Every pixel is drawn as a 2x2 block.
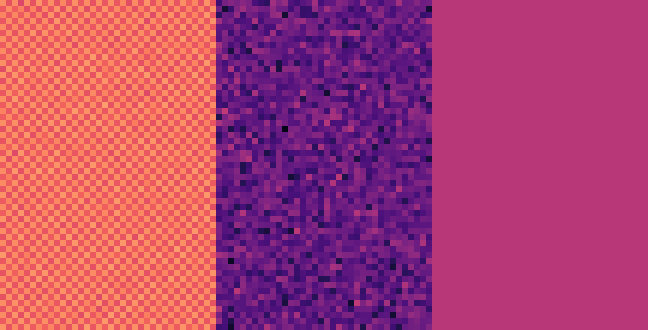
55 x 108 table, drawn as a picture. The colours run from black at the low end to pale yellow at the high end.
The table splits into one row of 3 panels. Panel 1,1: high, checkered. Panel 1,2: low, fine-grained. Panel 1,3: middling, flat.
